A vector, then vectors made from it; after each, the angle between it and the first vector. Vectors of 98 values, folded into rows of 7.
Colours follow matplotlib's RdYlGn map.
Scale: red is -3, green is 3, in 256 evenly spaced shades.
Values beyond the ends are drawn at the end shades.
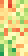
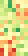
nearly opposite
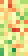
nearly parallel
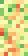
partly opposed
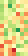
nearly opposite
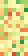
orthogonal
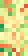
orthogonal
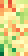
nearly parallel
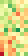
nearly opposite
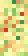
orthogonal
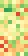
partly opposed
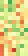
nearly opposite
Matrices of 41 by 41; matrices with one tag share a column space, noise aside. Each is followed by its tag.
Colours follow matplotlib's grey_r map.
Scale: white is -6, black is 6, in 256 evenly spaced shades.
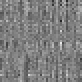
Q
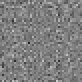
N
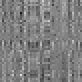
Q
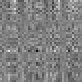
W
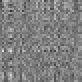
W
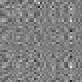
N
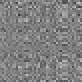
N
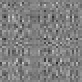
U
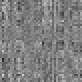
Q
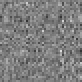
U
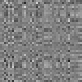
N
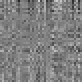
W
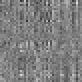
Q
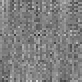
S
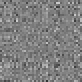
N
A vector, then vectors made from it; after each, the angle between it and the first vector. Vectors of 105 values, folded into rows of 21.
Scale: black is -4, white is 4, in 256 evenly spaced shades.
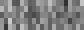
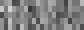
nearly parallel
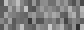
orthogonal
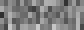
partly aligned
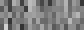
nearly opposite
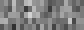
partly opposed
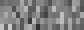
orthogonal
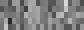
nearly opposite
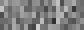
orthogonal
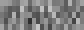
partly aligned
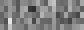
partly aligned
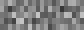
orthogonal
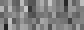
nearly parallel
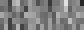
nearly opposite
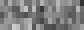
orthogonal
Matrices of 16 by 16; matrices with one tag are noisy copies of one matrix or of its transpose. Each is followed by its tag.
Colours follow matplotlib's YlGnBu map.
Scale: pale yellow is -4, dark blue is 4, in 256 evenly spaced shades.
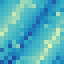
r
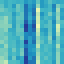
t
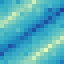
r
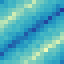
r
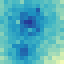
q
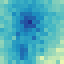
q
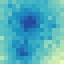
q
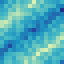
r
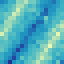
r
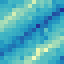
r
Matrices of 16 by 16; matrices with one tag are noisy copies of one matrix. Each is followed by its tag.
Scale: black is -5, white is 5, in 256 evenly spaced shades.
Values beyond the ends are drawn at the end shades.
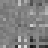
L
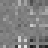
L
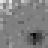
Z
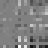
L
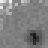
Z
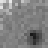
Z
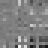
L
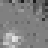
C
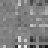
L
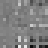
L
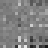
L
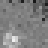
C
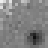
Z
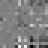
L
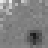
Z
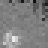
C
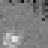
C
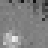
C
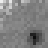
Z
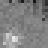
C
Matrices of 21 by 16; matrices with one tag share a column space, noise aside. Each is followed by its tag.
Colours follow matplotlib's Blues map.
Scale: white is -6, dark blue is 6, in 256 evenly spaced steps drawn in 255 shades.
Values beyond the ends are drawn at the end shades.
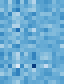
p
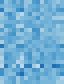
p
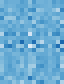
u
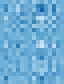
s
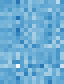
p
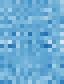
u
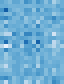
u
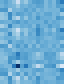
p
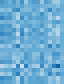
p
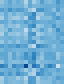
p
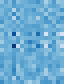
u
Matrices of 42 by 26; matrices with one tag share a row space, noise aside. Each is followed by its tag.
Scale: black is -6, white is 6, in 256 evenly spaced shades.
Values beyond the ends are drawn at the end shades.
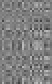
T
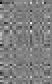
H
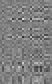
T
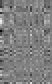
H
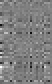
H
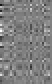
H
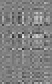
T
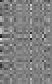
H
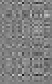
T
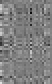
H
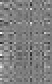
H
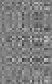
T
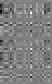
H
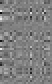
H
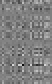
T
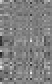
H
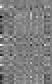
H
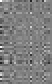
H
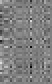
H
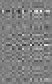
T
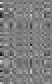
H
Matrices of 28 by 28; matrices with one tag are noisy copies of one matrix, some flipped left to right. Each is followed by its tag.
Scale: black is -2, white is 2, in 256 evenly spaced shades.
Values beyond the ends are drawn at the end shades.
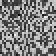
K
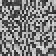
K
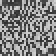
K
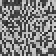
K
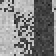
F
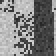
F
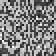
K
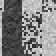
F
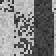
F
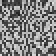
K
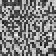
K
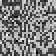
K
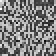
K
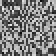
K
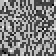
K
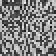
K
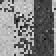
F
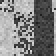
F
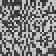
K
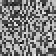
K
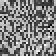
K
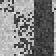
F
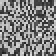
K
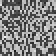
K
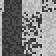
F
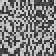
K
